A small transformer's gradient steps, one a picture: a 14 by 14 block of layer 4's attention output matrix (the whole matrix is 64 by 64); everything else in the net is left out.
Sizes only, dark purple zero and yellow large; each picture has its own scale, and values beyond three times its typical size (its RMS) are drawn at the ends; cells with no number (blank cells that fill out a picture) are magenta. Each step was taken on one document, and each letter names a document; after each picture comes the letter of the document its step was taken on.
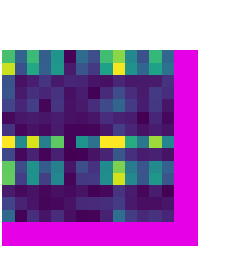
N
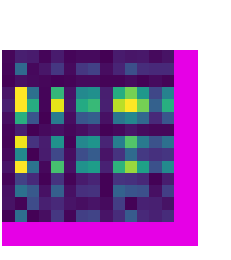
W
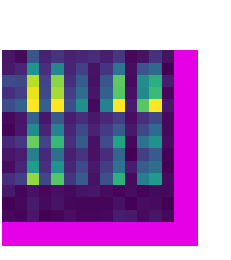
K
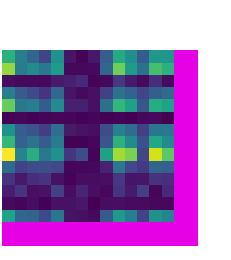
N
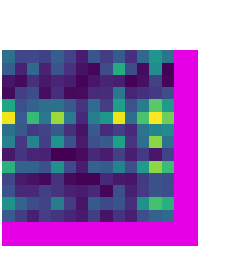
N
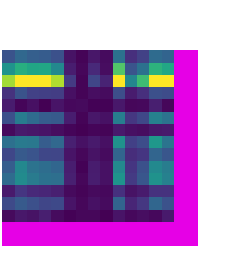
N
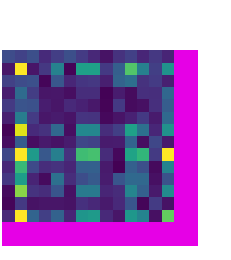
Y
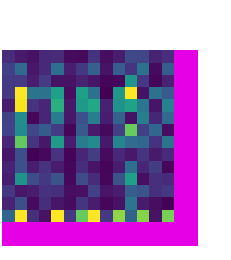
W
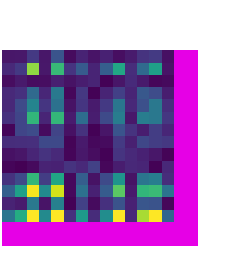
K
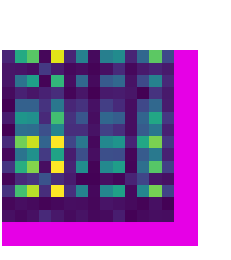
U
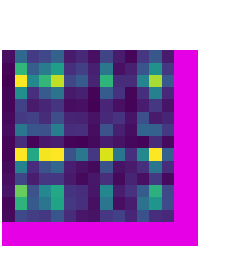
U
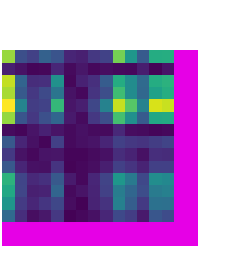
N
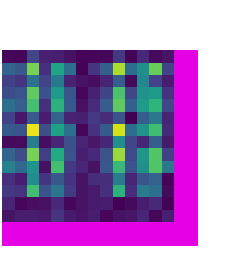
K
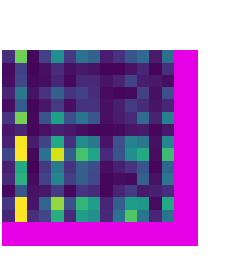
Y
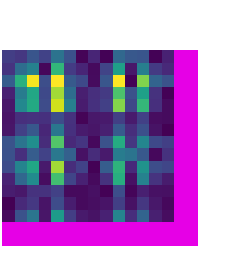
U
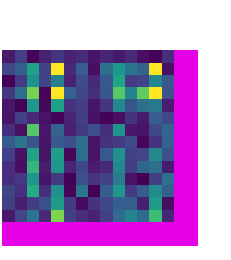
K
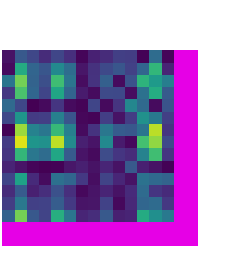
U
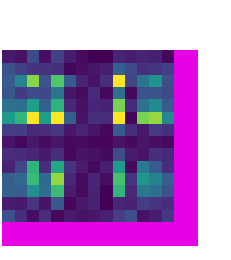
K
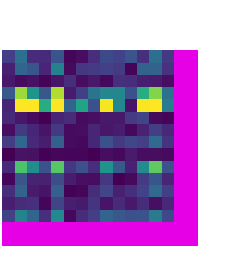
U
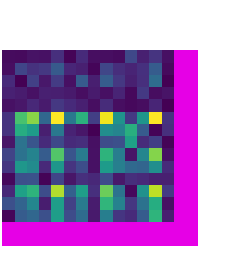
U
